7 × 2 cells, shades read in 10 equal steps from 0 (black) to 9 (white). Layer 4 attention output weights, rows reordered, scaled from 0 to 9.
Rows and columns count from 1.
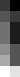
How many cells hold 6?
1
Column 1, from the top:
2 3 4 4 5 6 9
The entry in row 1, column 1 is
2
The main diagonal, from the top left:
2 2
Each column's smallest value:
2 0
